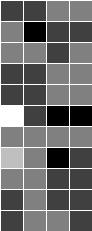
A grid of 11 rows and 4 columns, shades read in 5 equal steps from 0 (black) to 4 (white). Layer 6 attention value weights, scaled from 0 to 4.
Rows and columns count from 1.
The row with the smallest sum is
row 2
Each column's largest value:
4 2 2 2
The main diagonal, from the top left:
1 0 1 2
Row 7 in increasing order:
2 2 2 2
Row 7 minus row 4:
1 1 0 0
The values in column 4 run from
0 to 2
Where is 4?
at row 6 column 1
